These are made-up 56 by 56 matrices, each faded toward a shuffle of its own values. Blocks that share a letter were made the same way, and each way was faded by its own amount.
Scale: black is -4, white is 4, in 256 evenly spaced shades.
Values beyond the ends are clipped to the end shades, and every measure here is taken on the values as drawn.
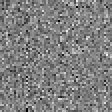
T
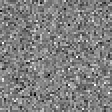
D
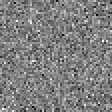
D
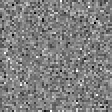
D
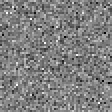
D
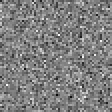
T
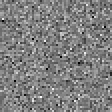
D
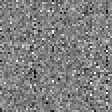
T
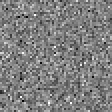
D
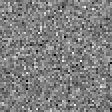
D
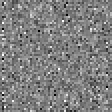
T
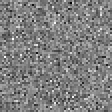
D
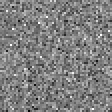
D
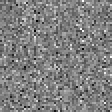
T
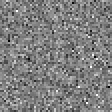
D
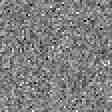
D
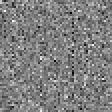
T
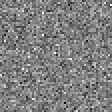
D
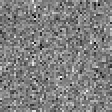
T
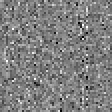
T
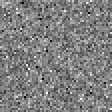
D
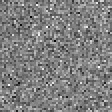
D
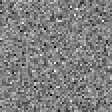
D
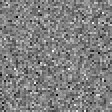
D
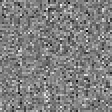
T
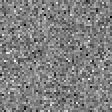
D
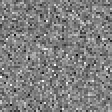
D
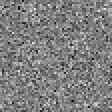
D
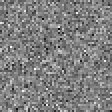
D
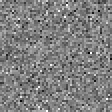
D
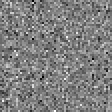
T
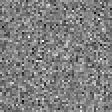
T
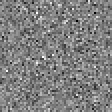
T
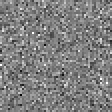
T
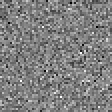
D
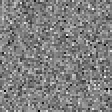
D
